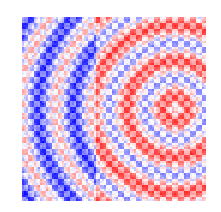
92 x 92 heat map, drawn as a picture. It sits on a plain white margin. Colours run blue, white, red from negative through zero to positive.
Rings: centred on the middle right. Seam: vertical, 40% of the way across, the right part higher. Average level on the scale: 50%.
